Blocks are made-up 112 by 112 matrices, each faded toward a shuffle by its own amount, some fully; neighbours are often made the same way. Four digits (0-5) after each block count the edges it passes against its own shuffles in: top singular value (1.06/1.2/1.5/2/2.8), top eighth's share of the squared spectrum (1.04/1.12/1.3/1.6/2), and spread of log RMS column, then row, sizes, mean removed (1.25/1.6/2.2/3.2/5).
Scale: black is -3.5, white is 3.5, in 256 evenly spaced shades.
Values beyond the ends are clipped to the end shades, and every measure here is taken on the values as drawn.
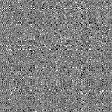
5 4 2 3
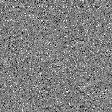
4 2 0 1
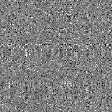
4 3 2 2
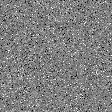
1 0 0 0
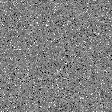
3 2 0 1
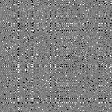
5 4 3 3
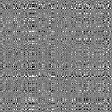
5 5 4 4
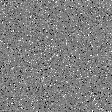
1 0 0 0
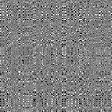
5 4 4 3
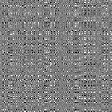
5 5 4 4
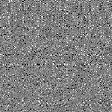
4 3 2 2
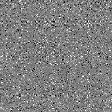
4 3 2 2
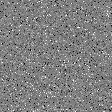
2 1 0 0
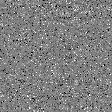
3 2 0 1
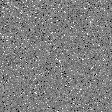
2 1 0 0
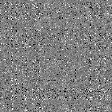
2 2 3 3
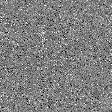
0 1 1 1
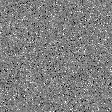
0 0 0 0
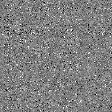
1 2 2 2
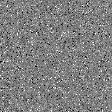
1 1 2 2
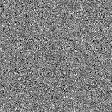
3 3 1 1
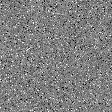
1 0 0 0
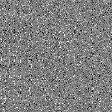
3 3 3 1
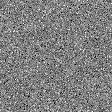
1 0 0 0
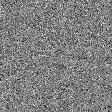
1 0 0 0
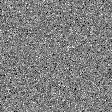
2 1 0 0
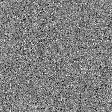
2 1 0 0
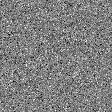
1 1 0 0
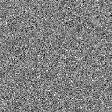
3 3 1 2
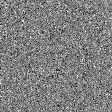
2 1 0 0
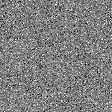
2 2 0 0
